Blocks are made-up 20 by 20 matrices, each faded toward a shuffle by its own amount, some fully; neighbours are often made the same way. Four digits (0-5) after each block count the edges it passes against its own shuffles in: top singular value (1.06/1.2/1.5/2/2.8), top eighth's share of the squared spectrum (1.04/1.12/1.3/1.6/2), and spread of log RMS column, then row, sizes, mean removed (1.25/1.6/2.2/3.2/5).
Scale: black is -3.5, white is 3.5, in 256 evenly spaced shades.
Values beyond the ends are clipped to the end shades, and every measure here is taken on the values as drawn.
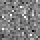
0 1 0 0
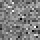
0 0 0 0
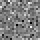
0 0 0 0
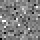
0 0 0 0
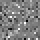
2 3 0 1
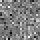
2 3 0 1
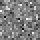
0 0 0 0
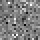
1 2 0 0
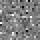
0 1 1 0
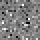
0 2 1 0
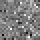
0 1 0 0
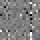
3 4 1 1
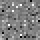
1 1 0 0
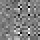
3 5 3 1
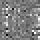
3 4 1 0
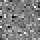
1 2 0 1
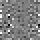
2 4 2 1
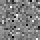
1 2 1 0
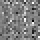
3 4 2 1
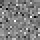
0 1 0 0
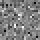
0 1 0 0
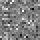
1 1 0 0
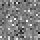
1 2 0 0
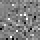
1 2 0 0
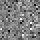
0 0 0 0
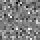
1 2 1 1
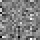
3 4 2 1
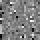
2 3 1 0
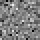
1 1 0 0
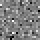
1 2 0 0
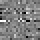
3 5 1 2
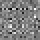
3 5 1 2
